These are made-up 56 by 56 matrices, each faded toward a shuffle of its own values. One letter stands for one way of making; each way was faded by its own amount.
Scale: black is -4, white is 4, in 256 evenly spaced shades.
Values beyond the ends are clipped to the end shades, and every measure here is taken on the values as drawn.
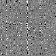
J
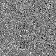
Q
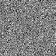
Q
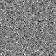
Q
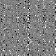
J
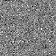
Q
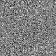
Q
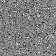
Q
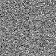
Q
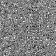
Q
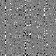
J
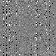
J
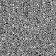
Q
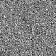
Q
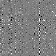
J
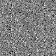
Q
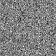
Q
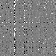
J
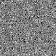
Q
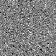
Q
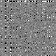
J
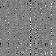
J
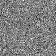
Q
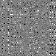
J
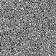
Q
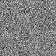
Q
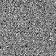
Q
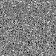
Q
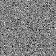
Q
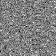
Q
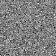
Q
